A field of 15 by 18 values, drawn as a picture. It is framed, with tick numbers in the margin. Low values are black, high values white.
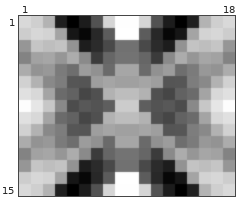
No overall slope runs across the table. Stripes running up and down repeat 2 times from left to right. It mirrors both left to right and top to bottom. No row or column stands out.
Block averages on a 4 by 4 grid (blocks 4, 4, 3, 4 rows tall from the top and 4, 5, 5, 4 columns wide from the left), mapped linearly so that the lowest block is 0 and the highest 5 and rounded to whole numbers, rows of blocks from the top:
5005
5225
4224
5005
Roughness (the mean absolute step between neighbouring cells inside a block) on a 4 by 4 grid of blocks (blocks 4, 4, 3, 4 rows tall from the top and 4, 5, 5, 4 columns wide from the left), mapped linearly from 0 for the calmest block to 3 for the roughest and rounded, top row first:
1331 / 0110 / 0110 / 1331
